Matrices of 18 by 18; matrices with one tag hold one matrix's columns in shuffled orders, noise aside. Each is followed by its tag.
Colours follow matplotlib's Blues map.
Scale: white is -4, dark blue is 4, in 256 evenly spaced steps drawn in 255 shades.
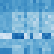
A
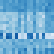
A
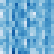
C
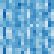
C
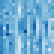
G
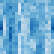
G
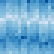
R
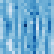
G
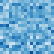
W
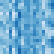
C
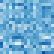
W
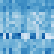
A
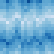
R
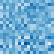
W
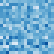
W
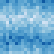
R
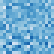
W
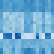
A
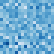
W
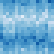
R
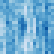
G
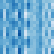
C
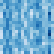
C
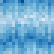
R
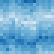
R
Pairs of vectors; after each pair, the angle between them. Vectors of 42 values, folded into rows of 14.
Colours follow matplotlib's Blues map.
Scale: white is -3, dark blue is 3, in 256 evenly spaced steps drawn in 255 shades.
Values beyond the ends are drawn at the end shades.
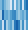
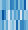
orthogonal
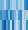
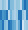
partly aligned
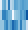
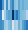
nearly opposite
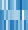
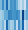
nearly opposite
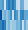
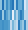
partly aligned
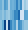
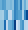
partly aligned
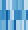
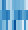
nearly parallel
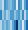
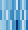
nearly parallel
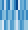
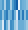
nearly parallel
